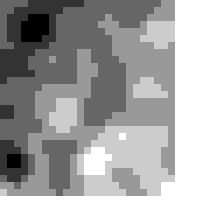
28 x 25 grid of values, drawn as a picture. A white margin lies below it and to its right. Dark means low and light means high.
Ninth with the highest average: bottom right. Slope: up to the bottom right. Stripes: none. Grain: blotchy. Ninth with the lowest average: top left.
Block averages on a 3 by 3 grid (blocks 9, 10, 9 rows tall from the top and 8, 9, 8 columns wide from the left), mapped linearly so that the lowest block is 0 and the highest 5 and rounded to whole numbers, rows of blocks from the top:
0 2 3 / 2 3 4 / 2 4 5
